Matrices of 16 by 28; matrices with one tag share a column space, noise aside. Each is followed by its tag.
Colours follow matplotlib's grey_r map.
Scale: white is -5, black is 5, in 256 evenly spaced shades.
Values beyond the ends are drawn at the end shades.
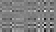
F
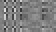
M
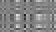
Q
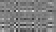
F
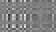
Q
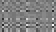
F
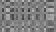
M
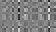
M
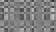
M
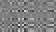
F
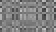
M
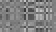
M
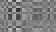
M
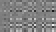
F
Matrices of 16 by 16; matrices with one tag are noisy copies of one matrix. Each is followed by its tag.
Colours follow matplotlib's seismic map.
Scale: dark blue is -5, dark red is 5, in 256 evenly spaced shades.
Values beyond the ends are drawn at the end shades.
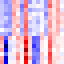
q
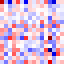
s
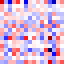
s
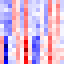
q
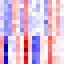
q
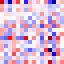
s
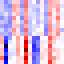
q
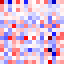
s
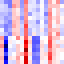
q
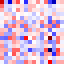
s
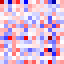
s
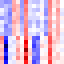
q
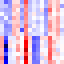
q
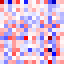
s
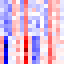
q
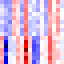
q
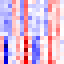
q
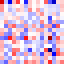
s
